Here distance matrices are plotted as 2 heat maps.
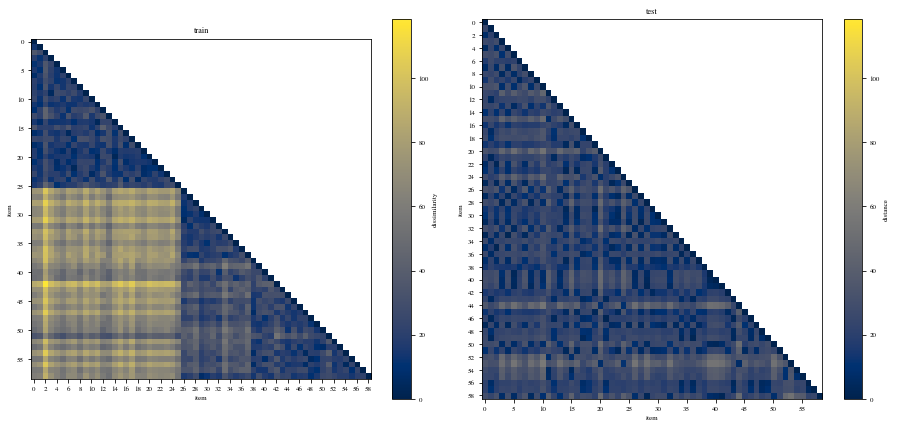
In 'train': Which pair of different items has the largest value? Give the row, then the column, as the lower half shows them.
42, 2
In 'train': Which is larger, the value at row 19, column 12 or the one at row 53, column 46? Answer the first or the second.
the first
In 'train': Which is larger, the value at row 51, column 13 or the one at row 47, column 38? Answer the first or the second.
the first
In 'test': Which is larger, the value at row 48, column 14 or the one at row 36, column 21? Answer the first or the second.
the first
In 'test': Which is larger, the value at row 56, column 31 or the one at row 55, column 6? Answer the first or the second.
the second
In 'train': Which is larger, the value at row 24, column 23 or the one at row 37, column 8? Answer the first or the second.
the second
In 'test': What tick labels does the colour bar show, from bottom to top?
0, 20, 40, 60, 80, 100
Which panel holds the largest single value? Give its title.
train
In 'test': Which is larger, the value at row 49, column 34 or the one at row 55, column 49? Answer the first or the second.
the second
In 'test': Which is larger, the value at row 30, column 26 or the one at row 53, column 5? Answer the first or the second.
the second
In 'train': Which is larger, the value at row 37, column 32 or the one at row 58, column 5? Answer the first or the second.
the second
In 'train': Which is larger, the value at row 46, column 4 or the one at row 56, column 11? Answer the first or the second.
the second
